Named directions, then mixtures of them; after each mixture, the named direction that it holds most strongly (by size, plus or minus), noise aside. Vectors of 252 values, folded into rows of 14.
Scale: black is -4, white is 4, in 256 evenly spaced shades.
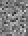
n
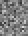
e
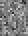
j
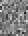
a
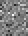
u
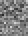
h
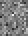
j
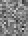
e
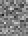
h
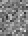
a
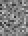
e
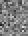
e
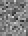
n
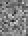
n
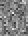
j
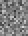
e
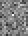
j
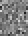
a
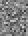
n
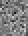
n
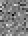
u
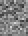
h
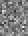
e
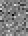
u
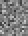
e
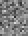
e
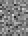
u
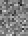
e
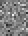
u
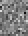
a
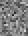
n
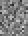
e
